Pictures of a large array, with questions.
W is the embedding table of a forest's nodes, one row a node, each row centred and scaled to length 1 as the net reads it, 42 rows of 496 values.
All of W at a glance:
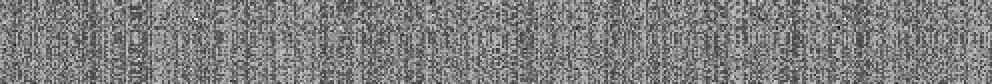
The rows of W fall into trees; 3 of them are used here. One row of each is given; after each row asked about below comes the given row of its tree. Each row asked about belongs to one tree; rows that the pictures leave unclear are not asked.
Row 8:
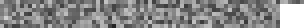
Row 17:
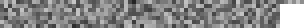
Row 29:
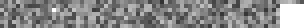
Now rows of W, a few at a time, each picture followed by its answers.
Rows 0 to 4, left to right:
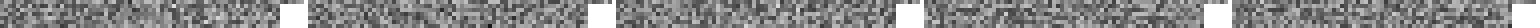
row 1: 17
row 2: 17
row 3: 8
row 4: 8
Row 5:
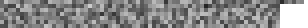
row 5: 17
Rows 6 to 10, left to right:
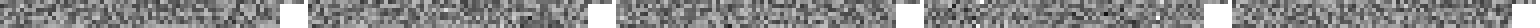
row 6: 8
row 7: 8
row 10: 17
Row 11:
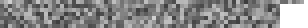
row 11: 17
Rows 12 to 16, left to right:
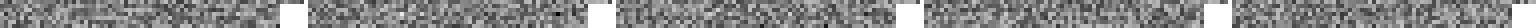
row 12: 8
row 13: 29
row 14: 29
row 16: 17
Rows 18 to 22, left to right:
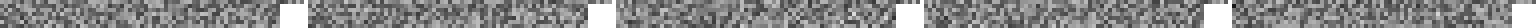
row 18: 17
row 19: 17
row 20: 17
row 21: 17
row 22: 8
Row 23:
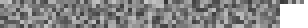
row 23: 17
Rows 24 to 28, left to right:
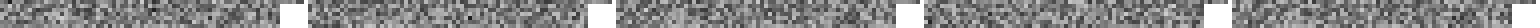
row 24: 8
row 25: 8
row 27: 17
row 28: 8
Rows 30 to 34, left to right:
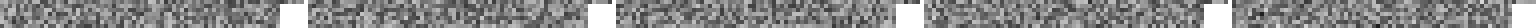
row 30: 17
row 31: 8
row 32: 8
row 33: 17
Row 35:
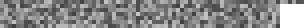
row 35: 8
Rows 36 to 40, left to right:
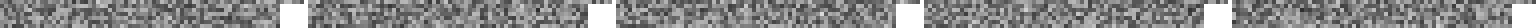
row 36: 8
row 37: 17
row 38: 8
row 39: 17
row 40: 8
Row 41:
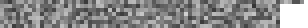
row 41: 8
